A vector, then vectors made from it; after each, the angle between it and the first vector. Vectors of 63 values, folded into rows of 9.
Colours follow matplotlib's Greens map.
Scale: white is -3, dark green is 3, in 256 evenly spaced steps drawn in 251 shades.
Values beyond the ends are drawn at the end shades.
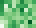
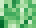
nearly opposite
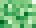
partly opposed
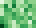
nearly opposite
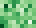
nearly opposite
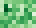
partly opposed
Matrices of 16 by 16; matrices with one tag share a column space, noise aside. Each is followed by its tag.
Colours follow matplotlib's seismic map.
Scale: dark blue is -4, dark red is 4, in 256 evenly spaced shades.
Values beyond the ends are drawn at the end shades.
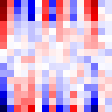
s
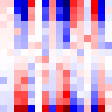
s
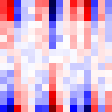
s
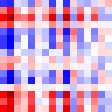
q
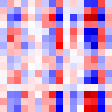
q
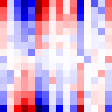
s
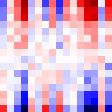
s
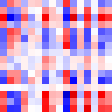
q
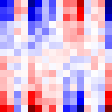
s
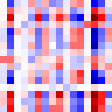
q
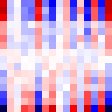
s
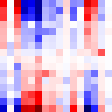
s
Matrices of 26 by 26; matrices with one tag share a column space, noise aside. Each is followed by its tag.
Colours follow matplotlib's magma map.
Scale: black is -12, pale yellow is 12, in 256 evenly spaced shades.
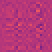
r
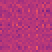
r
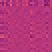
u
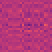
r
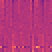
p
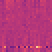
p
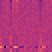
p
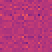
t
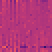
p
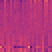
p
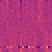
p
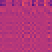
u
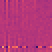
p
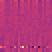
p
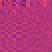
u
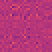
t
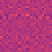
t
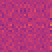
r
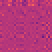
u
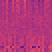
p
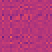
t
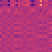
u
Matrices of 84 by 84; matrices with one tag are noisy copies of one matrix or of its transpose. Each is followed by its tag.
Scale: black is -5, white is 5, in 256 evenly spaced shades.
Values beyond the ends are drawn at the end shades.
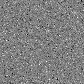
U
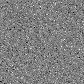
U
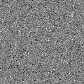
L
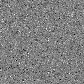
L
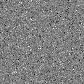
L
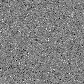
L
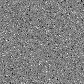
U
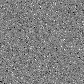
U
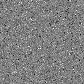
L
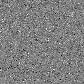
L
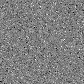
U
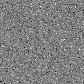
U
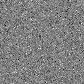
L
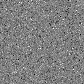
L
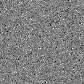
L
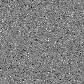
L
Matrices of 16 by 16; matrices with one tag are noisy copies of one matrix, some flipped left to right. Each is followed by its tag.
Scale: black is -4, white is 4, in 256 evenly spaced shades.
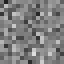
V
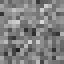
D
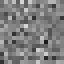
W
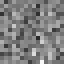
V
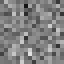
V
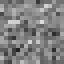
D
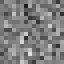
V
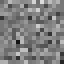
W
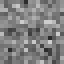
D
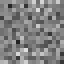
W
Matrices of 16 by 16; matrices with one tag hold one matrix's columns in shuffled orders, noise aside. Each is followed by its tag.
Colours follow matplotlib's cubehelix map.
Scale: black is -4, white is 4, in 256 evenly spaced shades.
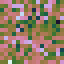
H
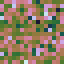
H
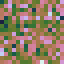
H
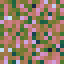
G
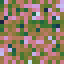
H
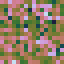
H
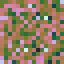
G
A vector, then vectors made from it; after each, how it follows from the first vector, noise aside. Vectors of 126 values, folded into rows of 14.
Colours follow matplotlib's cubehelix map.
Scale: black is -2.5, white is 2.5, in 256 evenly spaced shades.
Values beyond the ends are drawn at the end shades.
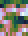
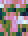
negated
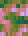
shrunk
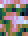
negated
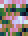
negated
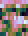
negated
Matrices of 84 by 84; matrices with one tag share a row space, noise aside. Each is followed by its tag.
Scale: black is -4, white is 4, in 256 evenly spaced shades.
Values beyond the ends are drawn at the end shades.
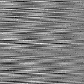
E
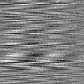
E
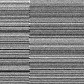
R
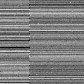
R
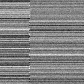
R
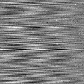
E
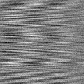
E
